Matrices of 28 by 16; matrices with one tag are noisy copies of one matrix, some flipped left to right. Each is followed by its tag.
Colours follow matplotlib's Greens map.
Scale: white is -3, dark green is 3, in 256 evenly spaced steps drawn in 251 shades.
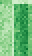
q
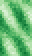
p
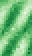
p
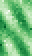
p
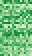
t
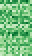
t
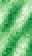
p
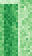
q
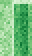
q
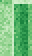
q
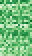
t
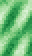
p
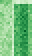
q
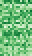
t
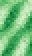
p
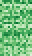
t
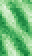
p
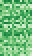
t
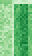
q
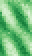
p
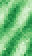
p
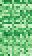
t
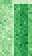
q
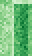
q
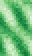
p
